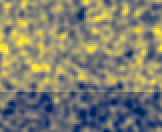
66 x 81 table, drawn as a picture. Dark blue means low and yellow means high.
Grain: blotchy. Ninth with the highest average: middle left. Average level on the scale: 50%. Seam: horizontal, 70% of the way down, the top part higher.
